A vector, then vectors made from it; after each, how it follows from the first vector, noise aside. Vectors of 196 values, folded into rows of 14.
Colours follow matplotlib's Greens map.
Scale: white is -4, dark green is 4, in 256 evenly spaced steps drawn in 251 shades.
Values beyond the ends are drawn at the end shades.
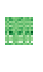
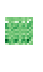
wrapped around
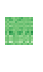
shrunk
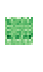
wrapped around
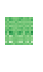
shrunk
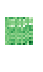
wrapped around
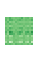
shrunk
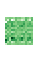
wrapped around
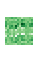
wrapped around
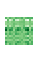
reversed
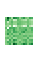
wrapped around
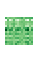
reversed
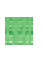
shrunk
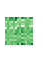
wrapped around
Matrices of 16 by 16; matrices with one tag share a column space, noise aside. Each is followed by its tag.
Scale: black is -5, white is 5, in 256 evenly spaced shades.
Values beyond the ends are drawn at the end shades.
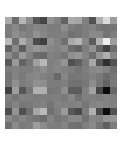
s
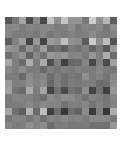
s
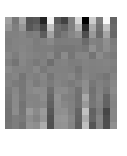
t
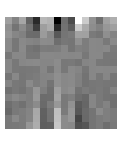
t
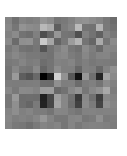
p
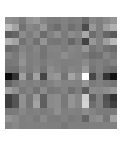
p
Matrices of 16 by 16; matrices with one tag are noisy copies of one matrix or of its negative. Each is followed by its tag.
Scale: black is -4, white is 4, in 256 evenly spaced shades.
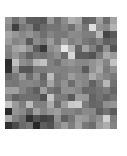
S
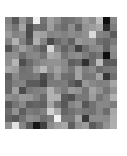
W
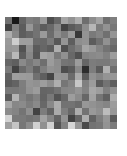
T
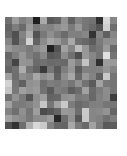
W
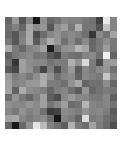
W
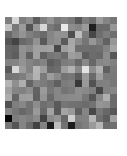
T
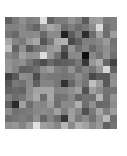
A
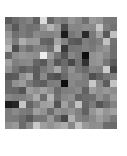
A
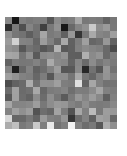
T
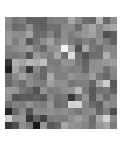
S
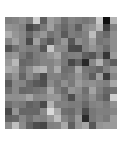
W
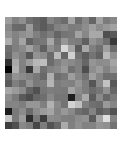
S
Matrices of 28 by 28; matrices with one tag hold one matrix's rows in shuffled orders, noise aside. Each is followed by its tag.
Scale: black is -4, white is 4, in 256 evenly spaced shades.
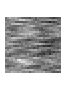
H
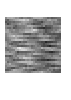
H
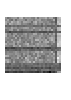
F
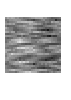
H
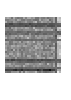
F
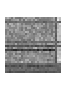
F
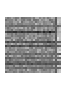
F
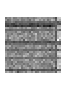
F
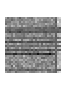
F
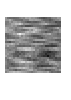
H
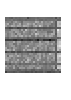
F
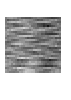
H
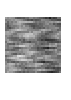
H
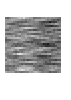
H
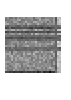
F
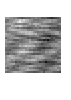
H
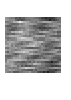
H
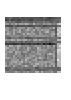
F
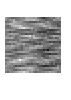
H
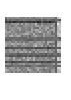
F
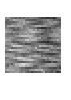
H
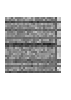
F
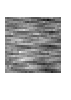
H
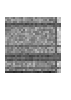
F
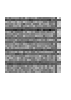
F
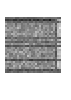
F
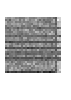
F
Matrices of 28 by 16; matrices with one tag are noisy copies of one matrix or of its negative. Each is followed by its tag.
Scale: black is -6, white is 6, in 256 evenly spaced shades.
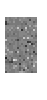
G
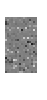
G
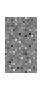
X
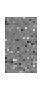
G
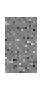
G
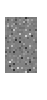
X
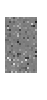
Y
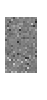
Y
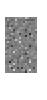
X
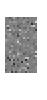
Y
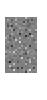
X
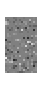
G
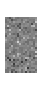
Y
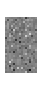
X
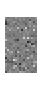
G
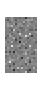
X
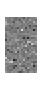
G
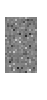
X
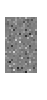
X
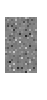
X
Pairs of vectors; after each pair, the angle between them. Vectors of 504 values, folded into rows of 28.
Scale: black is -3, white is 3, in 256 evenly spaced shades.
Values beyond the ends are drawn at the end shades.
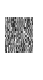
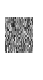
nearly parallel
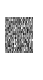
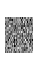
nearly opposite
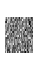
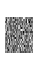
partly aligned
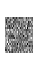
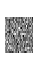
partly aligned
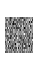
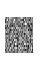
partly opposed
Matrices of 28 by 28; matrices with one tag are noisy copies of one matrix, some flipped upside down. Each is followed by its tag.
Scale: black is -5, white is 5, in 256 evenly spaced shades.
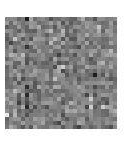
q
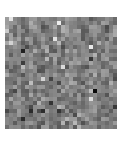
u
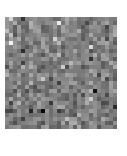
u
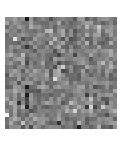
q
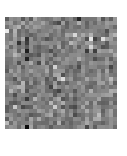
q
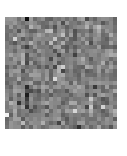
q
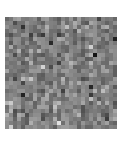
u
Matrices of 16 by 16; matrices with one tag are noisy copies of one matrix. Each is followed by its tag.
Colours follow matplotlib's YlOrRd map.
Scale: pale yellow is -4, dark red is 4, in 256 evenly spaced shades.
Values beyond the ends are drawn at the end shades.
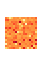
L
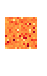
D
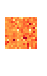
D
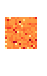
L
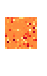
D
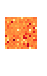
D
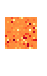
D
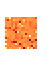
L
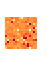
D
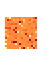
L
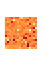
D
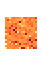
L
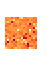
D
